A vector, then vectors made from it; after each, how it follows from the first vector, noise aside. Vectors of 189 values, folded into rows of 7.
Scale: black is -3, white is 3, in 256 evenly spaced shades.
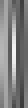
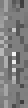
partly zeroed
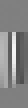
partly zeroed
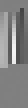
partly zeroed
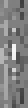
partly zeroed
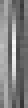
copied
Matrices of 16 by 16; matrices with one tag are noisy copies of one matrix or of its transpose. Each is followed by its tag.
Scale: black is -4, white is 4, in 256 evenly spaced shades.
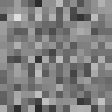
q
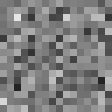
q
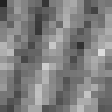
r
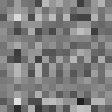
q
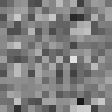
q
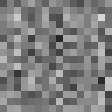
q
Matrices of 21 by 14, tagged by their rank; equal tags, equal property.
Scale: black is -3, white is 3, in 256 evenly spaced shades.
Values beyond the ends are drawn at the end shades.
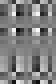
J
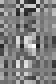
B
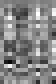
B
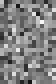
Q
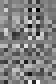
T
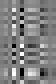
J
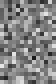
Q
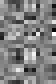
T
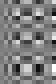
J
